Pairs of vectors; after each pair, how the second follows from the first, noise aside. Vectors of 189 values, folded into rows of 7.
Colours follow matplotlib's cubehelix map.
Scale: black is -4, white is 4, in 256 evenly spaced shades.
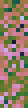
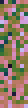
shuffled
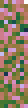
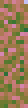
shrunk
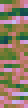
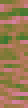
shrunk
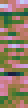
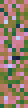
shuffled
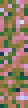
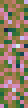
shuffled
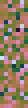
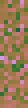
shrunk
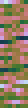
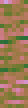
shrunk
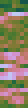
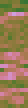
shrunk
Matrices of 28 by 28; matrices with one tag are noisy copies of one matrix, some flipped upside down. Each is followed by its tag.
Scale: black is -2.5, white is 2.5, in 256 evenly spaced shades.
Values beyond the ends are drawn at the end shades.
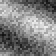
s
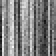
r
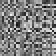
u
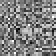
u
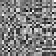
u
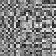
u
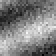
s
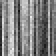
r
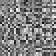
u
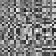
u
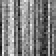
r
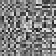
u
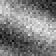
s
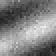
s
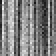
r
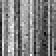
r
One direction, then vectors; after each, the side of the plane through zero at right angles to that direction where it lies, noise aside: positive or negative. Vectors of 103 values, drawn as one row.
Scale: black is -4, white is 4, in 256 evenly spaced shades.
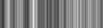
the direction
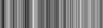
positive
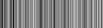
positive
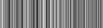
negative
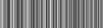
negative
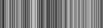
positive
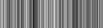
negative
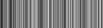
positive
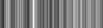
positive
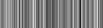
positive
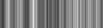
positive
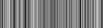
positive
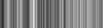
positive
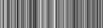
negative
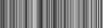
positive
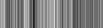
negative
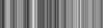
positive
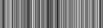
positive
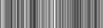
negative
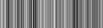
negative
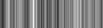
positive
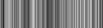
positive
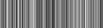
positive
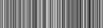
negative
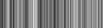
positive
